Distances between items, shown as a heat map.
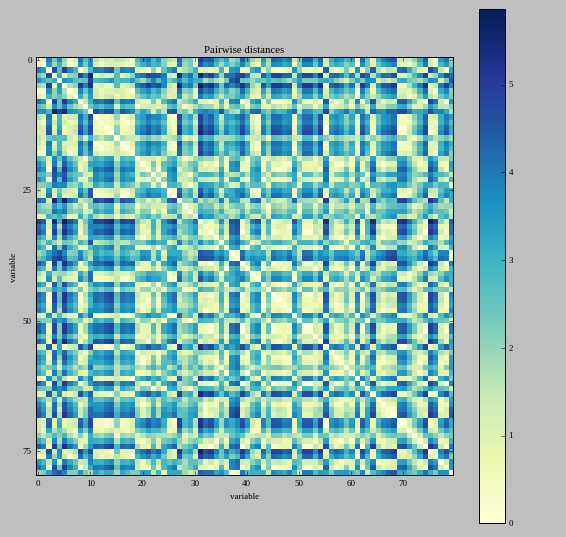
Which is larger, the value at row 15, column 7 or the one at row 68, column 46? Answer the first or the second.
the second
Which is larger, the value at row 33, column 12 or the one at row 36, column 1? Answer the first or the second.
the first
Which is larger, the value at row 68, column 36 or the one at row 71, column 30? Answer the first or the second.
the first
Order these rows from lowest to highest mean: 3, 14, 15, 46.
15, 46, 14, 3
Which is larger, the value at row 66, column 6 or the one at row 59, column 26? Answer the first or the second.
the first
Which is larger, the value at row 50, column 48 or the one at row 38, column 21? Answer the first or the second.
the second
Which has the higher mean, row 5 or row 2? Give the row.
5
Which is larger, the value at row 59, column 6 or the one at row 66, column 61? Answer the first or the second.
the second
